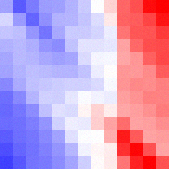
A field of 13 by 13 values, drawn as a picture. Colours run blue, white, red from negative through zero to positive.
Slope: up to the right. Average level on the scale: 50%. Seam: vertical, 70% of the way across, the right part higher. Ninth with the highest average: top right. Ninth with the lowest average: bottom left.
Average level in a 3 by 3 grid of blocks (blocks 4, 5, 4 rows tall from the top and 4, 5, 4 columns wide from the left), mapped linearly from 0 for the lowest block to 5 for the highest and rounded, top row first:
1 2 5
1 2 4
0 2 5
